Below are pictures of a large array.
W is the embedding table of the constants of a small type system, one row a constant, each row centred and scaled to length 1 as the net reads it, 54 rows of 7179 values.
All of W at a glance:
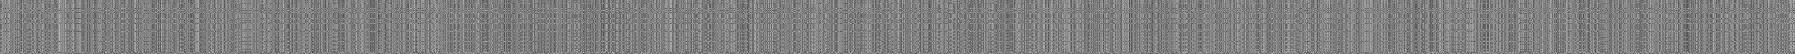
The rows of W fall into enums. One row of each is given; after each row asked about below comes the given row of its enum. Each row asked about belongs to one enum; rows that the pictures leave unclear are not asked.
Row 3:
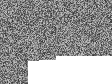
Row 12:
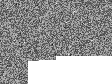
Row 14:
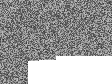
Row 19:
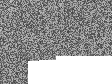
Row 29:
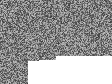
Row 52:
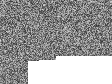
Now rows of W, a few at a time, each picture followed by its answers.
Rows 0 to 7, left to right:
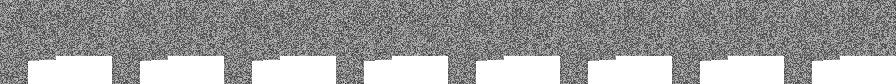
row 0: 14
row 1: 19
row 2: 14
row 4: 19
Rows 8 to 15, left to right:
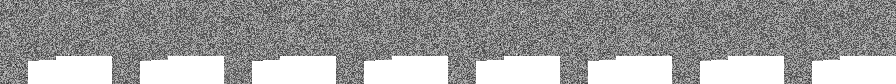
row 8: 12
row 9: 19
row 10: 52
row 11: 19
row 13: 3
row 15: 14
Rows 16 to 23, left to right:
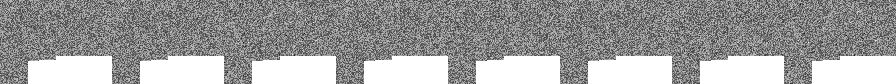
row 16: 14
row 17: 14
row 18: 12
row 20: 29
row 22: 3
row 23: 12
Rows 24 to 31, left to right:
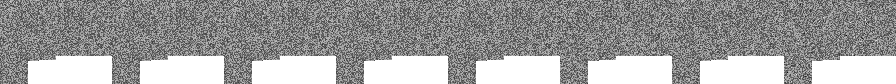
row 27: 19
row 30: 14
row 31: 12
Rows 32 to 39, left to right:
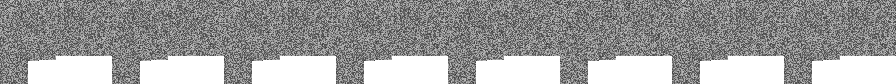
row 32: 19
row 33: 14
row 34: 19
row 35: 19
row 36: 14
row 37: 29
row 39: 19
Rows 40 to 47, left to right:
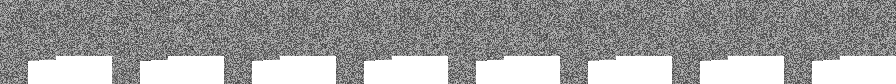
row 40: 14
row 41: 52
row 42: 19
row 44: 29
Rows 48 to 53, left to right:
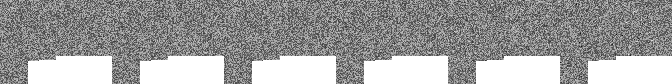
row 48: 14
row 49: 29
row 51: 29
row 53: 12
